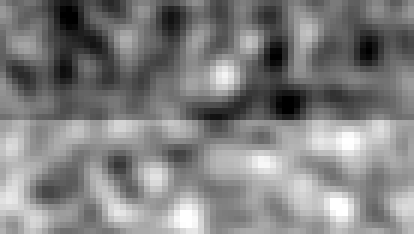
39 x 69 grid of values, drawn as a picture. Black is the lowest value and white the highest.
Ninth with the lowest average: top left. Seam: horizontal, 50% of the way down, the bottom part higher. Grain: blotchy.
